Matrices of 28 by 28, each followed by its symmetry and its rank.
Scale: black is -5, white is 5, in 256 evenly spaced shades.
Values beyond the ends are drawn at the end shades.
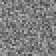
neither, full rank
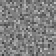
antisymmetric, full rank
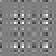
symmetric, rank one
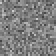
neither, full rank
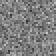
neither, full rank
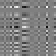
neither, rank one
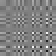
symmetric, rank one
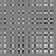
symmetric, rank one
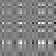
neither, rank one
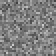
neither, full rank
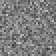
neither, full rank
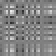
symmetric, rank one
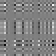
neither, rank one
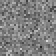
antisymmetric, full rank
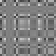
symmetric, rank one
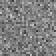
antisymmetric, full rank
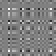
symmetric, rank one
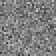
antisymmetric, full rank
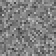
antisymmetric, full rank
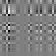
neither, rank one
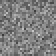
neither, full rank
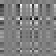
neither, rank one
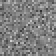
antisymmetric, full rank
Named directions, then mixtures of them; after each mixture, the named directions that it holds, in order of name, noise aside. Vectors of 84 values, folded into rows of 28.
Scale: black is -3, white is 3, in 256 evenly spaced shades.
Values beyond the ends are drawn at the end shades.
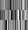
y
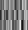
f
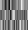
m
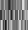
f, m, y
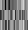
m, y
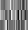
y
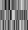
m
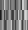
f, y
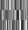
f, y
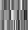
f, m, y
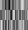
m, y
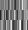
f, m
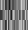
m, y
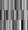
f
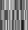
f, m, y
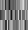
m, y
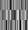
f, m, y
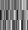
f, m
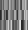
f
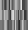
f, m, y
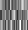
f, m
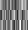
f, m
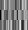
f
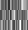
f, m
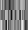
f, m, y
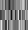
m, y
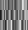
f, m, y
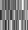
f, m, y
